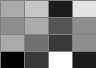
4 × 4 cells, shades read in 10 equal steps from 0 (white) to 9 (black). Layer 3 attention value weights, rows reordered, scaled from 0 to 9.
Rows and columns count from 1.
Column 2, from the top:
2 3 5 7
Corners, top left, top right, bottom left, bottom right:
3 1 9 8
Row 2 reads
4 3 6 4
